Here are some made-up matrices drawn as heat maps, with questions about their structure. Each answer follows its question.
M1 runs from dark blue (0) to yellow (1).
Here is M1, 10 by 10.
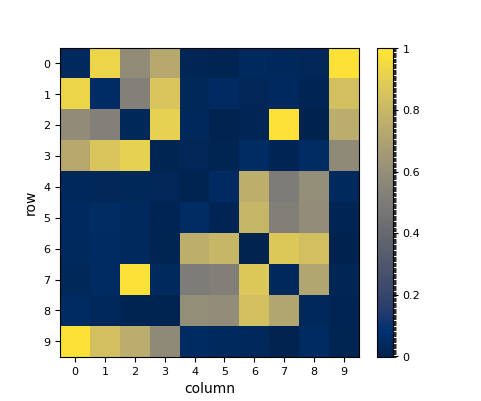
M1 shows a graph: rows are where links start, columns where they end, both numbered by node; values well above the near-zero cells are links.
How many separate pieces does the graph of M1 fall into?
1
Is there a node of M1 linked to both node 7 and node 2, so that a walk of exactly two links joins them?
no
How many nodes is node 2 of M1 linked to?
5
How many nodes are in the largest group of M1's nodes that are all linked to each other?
5
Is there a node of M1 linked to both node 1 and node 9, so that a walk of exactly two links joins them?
yes
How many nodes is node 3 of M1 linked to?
4
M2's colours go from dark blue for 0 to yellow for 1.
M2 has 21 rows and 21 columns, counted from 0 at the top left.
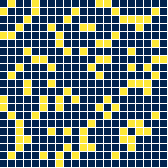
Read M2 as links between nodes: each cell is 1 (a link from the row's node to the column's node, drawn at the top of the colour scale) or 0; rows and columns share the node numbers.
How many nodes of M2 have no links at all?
0
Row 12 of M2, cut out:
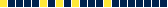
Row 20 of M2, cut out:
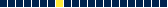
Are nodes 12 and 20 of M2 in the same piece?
yes
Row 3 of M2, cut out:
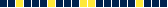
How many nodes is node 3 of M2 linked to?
5
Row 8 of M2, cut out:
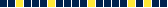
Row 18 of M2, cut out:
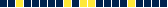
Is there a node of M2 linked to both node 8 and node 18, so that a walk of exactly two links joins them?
yes
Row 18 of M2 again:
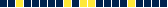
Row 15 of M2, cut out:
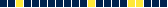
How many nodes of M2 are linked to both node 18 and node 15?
3
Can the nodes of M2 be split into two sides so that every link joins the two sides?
no
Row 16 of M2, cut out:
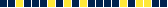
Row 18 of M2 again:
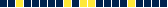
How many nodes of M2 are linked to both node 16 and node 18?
3
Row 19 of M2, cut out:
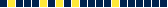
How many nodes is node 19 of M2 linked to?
5
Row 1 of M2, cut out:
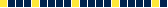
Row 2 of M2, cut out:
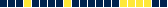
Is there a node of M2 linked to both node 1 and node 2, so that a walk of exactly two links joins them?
no
